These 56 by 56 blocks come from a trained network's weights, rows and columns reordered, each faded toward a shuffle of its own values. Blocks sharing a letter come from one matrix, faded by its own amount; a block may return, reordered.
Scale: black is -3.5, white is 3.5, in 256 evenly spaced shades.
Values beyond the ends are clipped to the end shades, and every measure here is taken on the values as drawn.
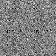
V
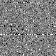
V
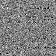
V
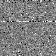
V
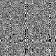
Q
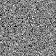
V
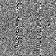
Q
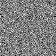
V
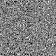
V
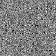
V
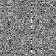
Q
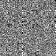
Q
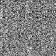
V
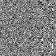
Q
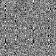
Q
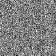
V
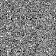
V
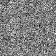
V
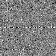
V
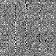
Q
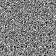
V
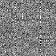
Q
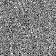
V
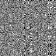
Q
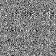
V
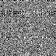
V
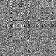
Q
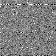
V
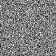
V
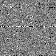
V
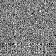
V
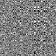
Q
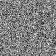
V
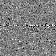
V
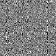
Q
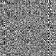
Q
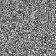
Q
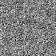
V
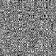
Q
